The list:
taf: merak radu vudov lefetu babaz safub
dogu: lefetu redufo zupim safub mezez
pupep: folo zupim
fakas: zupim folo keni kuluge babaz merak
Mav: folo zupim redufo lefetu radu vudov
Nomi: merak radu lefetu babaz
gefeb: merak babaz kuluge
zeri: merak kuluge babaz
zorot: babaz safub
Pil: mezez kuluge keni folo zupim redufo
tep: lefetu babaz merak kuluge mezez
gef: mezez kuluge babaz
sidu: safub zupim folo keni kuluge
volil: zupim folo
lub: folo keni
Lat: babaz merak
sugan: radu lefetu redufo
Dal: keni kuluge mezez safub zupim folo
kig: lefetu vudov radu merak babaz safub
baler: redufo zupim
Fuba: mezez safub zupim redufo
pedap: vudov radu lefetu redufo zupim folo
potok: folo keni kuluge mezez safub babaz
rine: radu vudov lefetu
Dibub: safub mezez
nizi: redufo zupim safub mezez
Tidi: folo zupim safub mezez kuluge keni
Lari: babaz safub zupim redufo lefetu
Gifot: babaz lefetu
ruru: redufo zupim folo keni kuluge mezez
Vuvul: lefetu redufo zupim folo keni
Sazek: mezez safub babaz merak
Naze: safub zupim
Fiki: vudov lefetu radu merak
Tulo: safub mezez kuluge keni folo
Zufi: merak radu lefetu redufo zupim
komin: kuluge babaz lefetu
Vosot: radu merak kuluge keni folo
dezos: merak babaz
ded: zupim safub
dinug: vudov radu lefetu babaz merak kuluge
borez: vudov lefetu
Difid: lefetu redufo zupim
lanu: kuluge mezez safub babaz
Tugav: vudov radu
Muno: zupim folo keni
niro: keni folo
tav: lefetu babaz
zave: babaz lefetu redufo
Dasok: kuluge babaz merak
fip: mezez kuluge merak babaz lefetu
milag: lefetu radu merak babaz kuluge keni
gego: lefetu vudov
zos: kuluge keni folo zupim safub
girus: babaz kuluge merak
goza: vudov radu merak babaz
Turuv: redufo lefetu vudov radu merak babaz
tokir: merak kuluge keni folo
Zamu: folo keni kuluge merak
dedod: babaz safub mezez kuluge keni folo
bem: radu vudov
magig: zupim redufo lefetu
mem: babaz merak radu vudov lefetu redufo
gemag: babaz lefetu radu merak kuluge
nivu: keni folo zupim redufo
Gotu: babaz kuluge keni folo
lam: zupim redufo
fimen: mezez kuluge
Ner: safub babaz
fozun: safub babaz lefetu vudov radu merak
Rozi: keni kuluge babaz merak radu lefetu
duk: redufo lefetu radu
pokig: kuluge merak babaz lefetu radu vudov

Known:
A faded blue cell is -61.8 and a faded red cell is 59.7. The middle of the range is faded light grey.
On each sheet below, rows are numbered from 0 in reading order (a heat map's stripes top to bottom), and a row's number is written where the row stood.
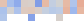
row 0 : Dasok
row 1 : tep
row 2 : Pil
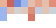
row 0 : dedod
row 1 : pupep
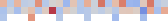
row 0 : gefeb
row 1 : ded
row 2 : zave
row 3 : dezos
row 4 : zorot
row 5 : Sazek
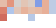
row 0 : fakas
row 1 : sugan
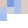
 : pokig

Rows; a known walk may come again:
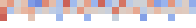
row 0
fakas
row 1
Vuvul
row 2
Dibub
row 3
Nomi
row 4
Dal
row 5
fozun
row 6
gemag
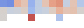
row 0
dogu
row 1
ruru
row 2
Vosot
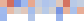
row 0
dedod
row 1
girus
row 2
Sazek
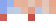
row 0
baler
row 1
volil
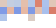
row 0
fip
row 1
Fuba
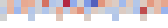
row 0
Pil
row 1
dezos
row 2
sidu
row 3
duk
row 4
zave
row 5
Zamu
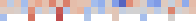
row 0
Gifot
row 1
pupep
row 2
Muno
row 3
Dasok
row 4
Difid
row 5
komin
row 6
zos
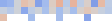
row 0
borez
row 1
pokig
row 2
gefeb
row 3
tep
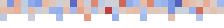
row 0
sugan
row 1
gego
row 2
lanu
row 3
ded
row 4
Ner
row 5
zorot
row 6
Turuv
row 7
Rozi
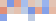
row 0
milag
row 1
gef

